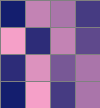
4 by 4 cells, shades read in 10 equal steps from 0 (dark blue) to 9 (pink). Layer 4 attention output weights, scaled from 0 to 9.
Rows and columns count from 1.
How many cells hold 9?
2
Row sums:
15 20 19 17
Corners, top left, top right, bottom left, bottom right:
0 2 0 6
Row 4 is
0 9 2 6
